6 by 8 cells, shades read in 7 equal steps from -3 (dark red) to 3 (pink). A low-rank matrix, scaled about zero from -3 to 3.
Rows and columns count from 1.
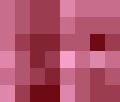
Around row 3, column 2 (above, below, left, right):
0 0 1 -2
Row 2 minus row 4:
-1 0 1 0 -2 -1 -2 -1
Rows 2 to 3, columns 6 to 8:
0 0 0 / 0 -3 -1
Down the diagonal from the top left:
1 0 -2 -1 1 0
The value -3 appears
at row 3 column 7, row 6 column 3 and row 6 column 4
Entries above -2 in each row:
8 8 5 7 7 6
